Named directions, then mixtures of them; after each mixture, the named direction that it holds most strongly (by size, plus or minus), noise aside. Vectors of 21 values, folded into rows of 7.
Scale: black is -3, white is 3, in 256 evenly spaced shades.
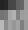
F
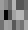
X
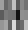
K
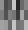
K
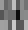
K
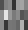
X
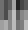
K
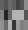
X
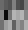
X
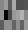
X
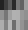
F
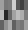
X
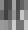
K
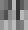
K
